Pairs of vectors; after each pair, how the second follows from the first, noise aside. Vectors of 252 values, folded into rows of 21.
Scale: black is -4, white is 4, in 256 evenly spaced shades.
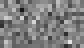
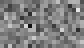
shuffled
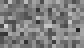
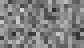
shuffled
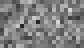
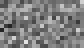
shuffled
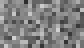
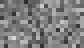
sign-scrambled
